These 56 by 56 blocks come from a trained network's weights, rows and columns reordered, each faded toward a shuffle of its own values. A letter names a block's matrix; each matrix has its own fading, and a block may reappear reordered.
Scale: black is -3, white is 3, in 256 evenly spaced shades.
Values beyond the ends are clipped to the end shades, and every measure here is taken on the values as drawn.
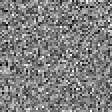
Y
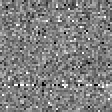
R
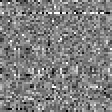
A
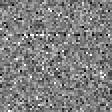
R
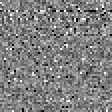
R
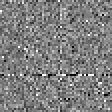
A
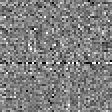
A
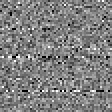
A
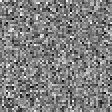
Y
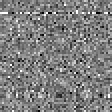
A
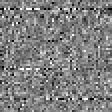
A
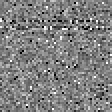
R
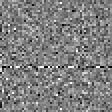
A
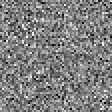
Y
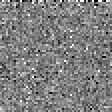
R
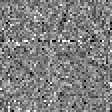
R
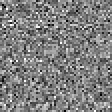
Y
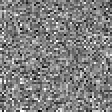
Y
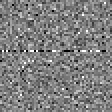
A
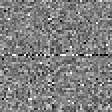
A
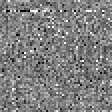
R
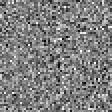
Y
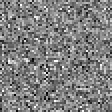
Y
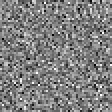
Y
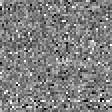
R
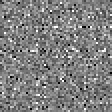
R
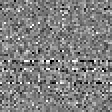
A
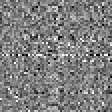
A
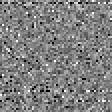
R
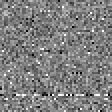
R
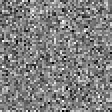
Y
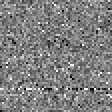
R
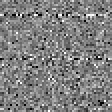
A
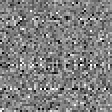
A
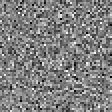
Y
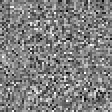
Y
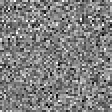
Y
